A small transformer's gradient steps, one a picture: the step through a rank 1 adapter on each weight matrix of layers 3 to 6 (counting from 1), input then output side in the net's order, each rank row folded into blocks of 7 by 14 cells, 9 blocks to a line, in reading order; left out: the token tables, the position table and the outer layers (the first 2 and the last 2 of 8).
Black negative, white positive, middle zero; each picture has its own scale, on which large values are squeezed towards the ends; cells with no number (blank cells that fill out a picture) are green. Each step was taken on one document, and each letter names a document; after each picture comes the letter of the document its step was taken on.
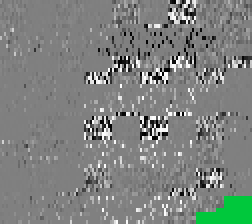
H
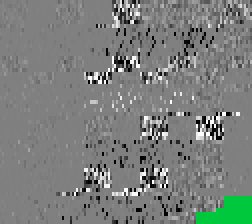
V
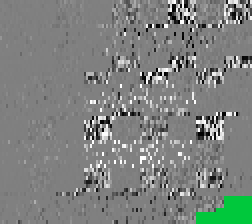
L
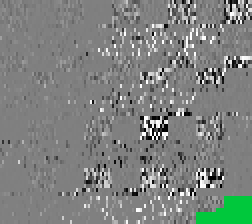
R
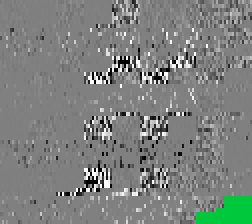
H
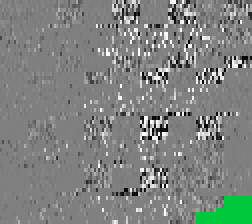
H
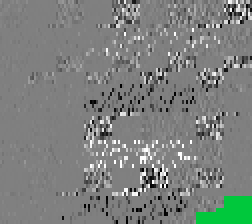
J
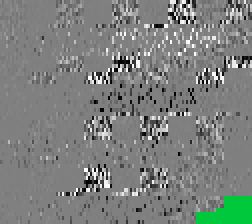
H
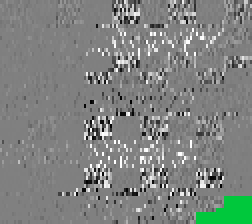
R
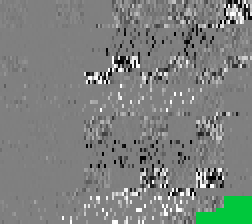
V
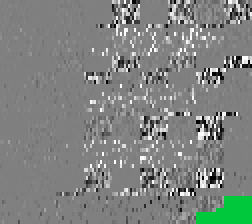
L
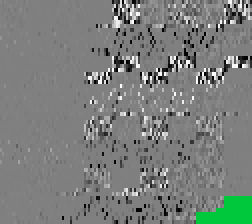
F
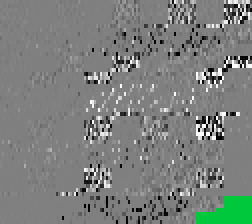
J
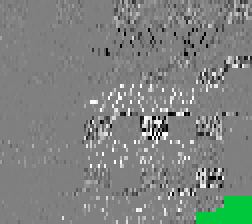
F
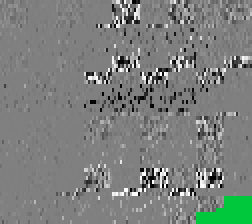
L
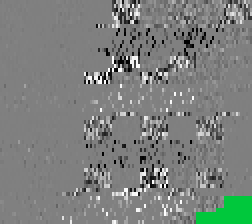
V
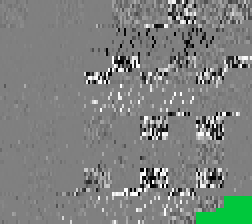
V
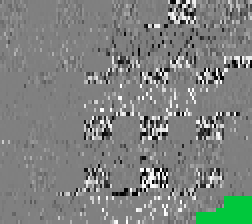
H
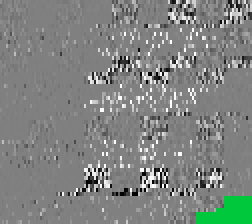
H
